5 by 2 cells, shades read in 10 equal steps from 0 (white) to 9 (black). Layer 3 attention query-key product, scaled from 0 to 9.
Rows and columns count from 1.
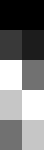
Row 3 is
0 5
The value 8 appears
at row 2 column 2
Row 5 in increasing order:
2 5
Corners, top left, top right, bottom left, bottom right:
9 9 5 2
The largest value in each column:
9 9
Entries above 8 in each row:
2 0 0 0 0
